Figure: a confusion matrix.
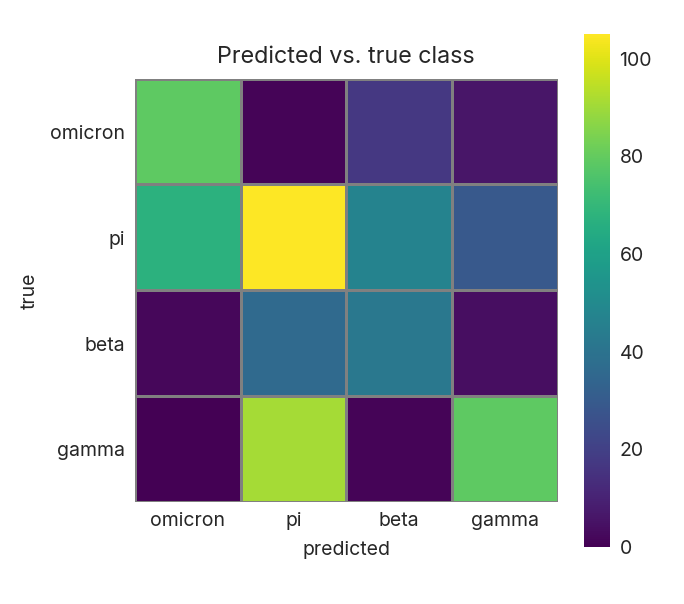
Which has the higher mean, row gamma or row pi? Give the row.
pi
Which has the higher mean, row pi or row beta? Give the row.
pi
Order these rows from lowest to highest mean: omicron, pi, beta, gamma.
beta, omicron, gamma, pi
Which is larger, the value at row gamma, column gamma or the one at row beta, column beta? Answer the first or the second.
the first
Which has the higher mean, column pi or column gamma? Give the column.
pi
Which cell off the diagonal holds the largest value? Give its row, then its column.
gamma, pi
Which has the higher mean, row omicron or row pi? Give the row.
pi
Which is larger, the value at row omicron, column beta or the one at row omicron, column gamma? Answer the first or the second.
the first
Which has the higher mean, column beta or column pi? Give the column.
pi
